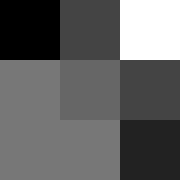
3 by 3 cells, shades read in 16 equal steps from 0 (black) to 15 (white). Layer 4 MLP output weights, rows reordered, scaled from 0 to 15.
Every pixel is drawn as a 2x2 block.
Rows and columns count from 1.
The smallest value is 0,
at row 1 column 1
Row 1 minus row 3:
-7 -3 13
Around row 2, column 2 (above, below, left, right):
4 7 7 4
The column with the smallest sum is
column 1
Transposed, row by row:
0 7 7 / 4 6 7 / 15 4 2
